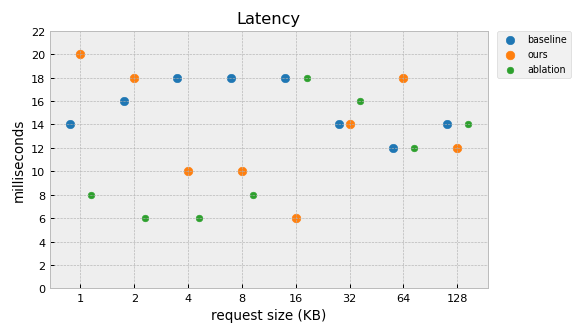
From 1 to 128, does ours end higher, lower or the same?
lower
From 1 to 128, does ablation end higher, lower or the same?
higher
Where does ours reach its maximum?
1
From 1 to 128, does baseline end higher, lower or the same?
the same
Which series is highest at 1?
ours
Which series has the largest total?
baseline
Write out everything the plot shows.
Title: Latency
x-axis: request size (KB), ticks 1 2 4 8 16 32 64 128
y-axis: milliseconds, ticks 0 2 4 6 8 10 12 14 16 18 20 22
Legend: baseline, ours, ablation
Values:
baseline: 14 16 18 18 18 14 12 14
ours: 20 18 10 10 6 14 18 12
ablation: 8 6 6 8 18 16 12 14
